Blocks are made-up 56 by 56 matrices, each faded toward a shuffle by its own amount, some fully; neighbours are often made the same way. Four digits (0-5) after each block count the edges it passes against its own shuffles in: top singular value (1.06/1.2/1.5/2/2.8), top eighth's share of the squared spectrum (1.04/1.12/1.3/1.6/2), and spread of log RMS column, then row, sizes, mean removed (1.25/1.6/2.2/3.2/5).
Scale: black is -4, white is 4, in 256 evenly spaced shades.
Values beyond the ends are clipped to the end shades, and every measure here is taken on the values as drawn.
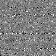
2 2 0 2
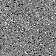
0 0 0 0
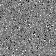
0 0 0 0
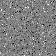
0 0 0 0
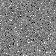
0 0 0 0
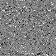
1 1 0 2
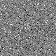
0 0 0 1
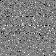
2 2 0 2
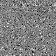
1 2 0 2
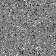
0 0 0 0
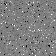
0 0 0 0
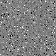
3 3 2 0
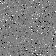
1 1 0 0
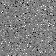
2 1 1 0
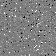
1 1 0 0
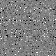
3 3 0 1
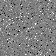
1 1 0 0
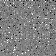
3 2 0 1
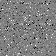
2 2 0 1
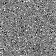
1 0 0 0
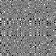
4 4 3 2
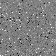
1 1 0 0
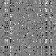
4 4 2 2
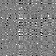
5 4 2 2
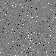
2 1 0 0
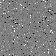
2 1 0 0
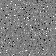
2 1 0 0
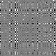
5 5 3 3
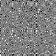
4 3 2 1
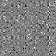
4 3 2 1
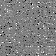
3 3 1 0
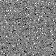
2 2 0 0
